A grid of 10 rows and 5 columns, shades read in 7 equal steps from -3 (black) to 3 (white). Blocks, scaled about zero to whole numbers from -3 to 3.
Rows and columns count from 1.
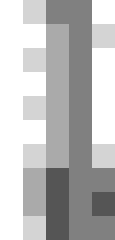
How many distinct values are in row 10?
4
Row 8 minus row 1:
0 -1 -1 0 -3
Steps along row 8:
down down up same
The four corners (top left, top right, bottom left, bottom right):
3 3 3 0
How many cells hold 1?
8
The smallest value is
-1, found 4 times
